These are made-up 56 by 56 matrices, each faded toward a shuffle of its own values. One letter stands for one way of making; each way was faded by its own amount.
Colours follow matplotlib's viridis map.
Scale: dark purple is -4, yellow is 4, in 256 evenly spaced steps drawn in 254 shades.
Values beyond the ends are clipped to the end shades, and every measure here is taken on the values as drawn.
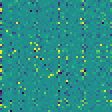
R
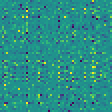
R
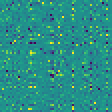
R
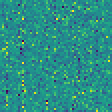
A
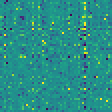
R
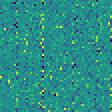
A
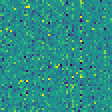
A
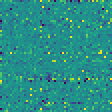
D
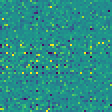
D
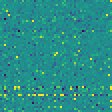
D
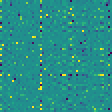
R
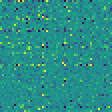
D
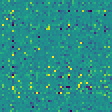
D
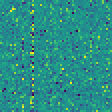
A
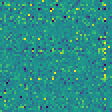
D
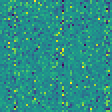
A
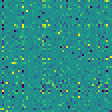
R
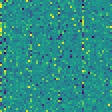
A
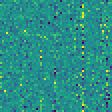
A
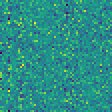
A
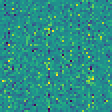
A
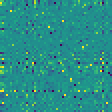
R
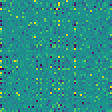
R
